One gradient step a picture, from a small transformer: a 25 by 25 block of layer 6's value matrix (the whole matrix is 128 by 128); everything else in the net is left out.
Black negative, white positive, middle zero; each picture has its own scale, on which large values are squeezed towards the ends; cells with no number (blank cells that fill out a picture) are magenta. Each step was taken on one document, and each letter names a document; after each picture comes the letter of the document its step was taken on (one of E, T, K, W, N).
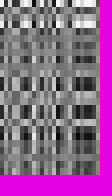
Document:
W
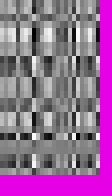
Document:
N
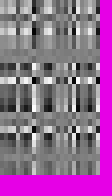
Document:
N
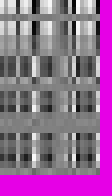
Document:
N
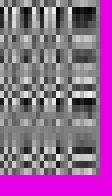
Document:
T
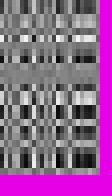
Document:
W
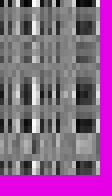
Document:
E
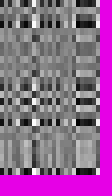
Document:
E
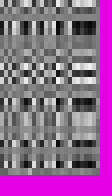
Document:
T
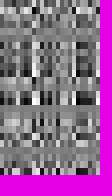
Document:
E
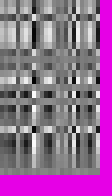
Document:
N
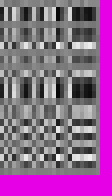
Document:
T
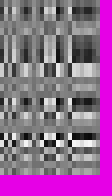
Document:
T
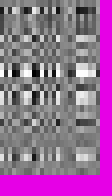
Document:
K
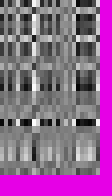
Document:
E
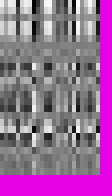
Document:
N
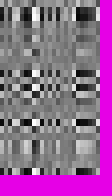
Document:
E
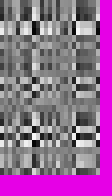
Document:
E
